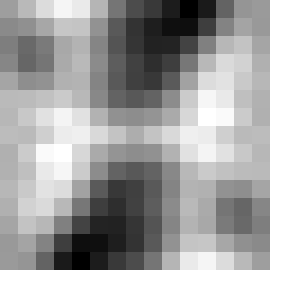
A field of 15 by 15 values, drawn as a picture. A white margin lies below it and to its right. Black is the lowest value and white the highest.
Stripes: none. Average level on the scale: 60%. Lone odd cells: none. Odd rows or columns: none. Slope: none. Symmetry: a half turn.
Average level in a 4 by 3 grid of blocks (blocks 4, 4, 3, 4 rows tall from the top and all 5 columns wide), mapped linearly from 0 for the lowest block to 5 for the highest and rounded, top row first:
302
425
524
203
